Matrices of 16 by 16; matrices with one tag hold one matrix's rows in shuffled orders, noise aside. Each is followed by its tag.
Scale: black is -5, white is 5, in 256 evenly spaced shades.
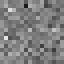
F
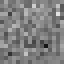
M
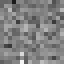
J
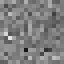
F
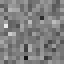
F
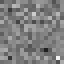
M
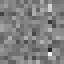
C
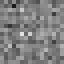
J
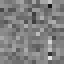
C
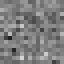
J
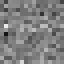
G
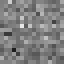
J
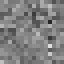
C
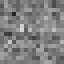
J
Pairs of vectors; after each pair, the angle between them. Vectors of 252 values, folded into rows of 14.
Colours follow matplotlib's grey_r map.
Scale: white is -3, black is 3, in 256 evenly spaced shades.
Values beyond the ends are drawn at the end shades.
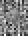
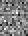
partly aligned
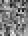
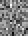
partly opposed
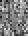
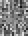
nearly opposite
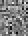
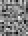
partly aligned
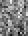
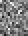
partly aligned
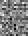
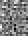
nearly parallel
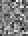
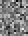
nearly opposite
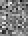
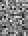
partly opposed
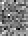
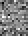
nearly opposite
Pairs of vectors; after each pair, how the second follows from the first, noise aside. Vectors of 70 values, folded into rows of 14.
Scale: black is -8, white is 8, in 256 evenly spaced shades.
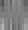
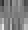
scaled up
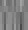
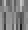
scaled up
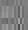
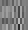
scaled up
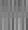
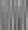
negated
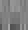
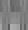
negated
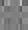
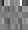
scaled up
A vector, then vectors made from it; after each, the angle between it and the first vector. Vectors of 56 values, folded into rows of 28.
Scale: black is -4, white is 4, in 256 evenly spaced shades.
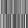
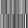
nearly parallel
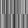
partly aligned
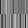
nearly opposite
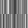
partly aligned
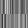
partly opposed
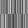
partly aligned
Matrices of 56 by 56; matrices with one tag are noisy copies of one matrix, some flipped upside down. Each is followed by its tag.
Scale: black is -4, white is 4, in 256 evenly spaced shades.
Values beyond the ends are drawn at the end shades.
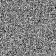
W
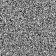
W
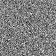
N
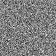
N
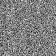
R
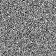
N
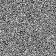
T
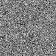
T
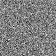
N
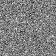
T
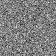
T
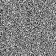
R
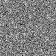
T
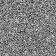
T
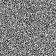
N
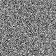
N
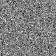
W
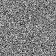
T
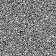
T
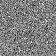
N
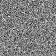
N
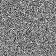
N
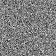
N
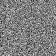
R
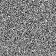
N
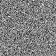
N
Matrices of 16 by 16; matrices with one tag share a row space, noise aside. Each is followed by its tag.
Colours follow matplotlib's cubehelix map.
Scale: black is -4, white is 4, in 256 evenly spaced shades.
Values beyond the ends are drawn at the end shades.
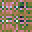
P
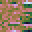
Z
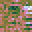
Z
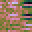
Z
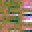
Z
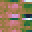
Z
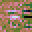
Z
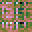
P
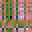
P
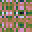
P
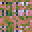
P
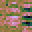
Z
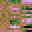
Z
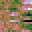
Z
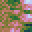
Z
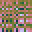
P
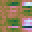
Z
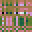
P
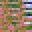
Z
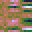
Z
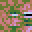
Z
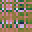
P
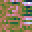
Z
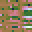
Z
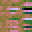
Z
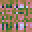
P
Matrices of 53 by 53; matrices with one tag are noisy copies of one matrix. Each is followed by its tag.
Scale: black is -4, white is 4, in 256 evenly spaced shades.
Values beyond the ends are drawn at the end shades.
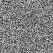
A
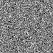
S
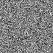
S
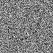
S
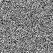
A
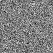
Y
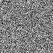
A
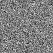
Y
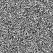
S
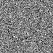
S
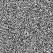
S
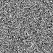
S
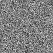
Y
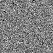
Y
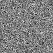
Y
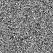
S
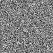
Y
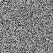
A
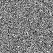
S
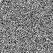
A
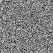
A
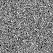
S
